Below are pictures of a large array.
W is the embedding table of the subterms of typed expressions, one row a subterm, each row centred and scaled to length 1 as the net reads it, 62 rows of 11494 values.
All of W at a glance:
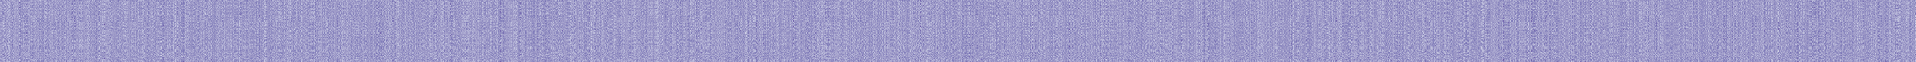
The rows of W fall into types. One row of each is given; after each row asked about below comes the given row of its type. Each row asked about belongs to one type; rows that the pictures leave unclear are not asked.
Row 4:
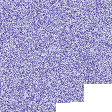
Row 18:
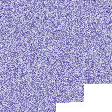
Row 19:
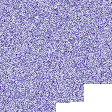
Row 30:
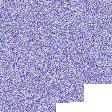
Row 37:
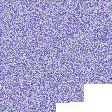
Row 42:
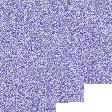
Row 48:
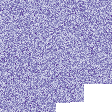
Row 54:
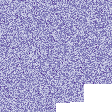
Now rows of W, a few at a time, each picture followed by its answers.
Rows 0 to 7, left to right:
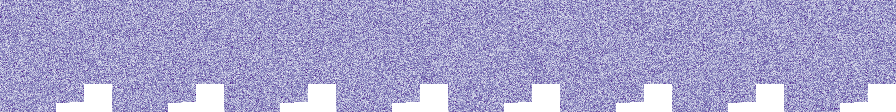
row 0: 30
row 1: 37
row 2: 54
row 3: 54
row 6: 42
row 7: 42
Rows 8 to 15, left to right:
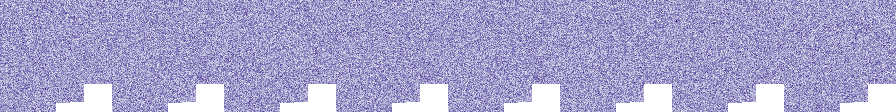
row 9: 54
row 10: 48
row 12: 54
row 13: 54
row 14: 48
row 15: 42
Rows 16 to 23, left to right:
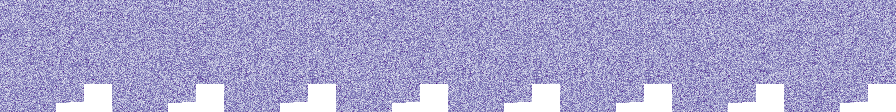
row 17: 54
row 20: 18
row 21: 18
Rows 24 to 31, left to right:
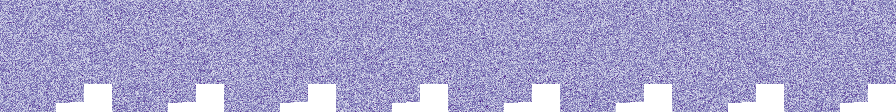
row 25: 4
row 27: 48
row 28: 4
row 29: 19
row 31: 42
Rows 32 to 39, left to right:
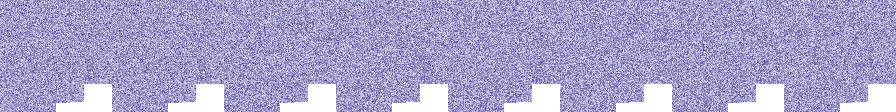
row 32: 48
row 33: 48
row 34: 37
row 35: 4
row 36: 42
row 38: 42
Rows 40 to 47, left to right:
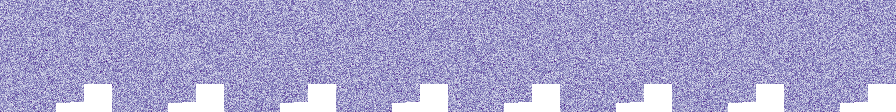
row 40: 19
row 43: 37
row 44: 4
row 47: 48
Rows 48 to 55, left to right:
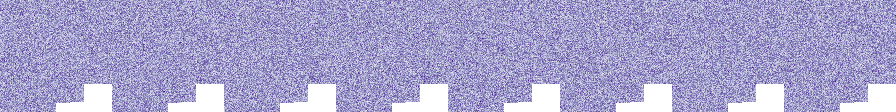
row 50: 54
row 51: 18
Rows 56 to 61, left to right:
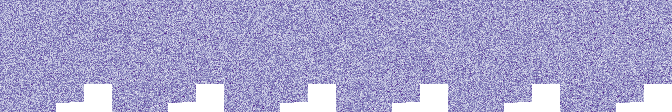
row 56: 37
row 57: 30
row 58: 42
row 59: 4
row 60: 18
